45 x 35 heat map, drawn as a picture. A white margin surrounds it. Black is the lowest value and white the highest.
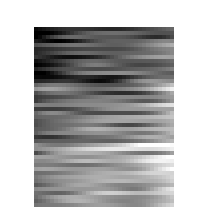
The ninth with the highest average is the bottom right. On average the colour sits 50% of the way up the scale. The top left is the ninth with the lowest average. The field climbs toward the bottom right. Streaks run across, left to right.
